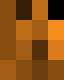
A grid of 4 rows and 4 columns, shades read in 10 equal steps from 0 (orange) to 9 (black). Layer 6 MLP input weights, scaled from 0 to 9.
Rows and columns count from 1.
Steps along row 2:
down up down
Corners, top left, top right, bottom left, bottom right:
4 9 3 4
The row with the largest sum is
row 1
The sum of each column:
15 16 16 14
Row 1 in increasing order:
2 4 7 9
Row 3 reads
4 3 6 1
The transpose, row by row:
4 4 4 3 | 7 2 3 4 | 2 3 6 5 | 9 0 1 4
